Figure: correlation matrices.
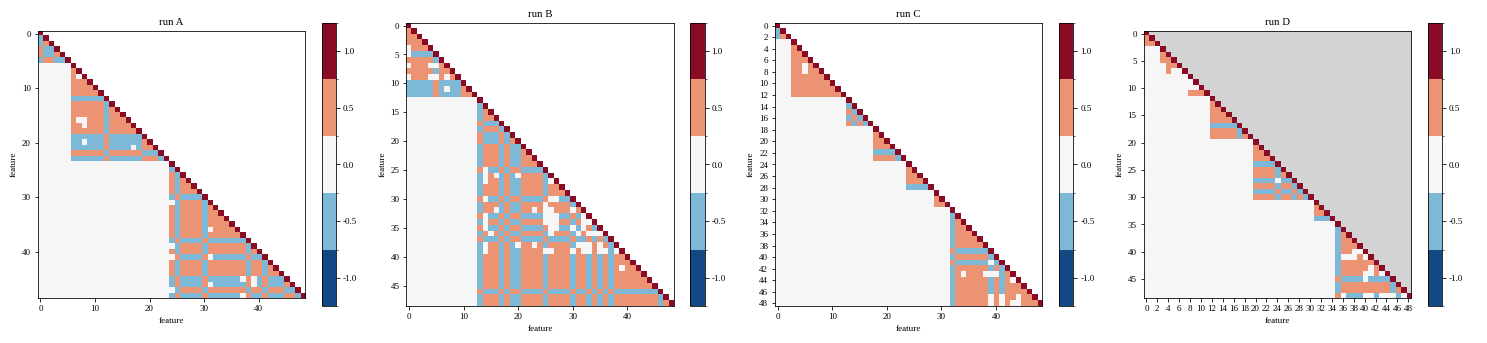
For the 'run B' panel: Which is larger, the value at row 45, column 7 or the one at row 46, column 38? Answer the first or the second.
the first
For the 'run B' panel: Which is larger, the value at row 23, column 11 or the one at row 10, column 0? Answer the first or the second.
the first
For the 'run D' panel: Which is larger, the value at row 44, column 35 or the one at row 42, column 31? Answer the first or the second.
the second
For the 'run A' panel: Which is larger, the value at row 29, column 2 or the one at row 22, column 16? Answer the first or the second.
the second
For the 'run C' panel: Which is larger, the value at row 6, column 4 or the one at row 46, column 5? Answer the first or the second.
the first
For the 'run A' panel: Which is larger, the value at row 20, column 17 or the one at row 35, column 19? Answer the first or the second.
the second
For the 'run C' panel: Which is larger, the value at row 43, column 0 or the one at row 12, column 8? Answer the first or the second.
the second
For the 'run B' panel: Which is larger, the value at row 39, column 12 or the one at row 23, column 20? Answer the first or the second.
the first
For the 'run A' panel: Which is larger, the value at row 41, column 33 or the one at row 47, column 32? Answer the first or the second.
the second
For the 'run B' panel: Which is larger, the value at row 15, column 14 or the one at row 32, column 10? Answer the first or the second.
the first
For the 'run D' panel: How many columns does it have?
49
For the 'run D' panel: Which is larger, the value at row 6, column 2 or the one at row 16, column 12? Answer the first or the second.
the second
